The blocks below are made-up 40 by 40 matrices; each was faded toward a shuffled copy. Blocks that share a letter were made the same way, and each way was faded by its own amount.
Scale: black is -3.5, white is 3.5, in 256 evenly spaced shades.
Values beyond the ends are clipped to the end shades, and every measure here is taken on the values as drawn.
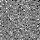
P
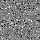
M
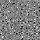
P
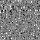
P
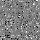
M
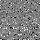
M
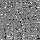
M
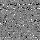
M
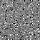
P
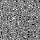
P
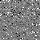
M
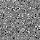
P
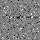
M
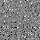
M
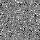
P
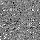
M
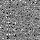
P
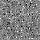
P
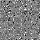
P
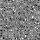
P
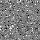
P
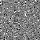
P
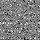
P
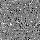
M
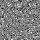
P
